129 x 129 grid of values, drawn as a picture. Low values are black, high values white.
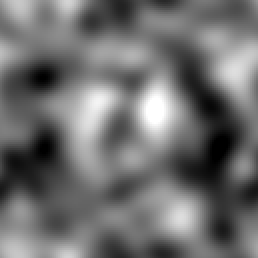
No row or column stands out. No overall slope runs across the table. The field is smooth, with broad soft blobs. The centre is the ninth with the highest average. No lone cell stands out from its neighbours. The ninth with the lowest average is the middle right.
